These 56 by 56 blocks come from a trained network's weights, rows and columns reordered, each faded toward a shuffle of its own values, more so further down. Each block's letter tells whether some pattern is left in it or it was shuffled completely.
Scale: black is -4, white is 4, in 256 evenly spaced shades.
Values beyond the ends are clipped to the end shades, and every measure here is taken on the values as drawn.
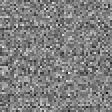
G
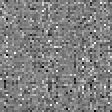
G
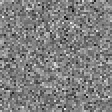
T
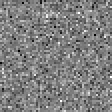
T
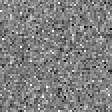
T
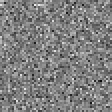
T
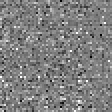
G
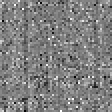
G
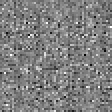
G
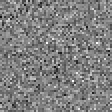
T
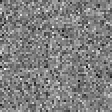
G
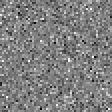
T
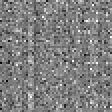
G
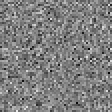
G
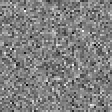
G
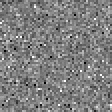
T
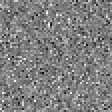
T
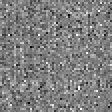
G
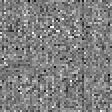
G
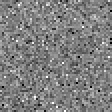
T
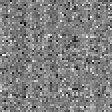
G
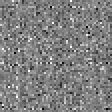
G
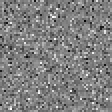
T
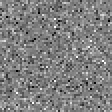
T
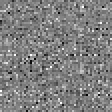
G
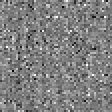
G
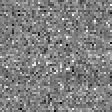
G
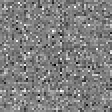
G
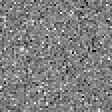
T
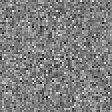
G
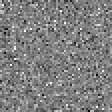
T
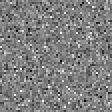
T
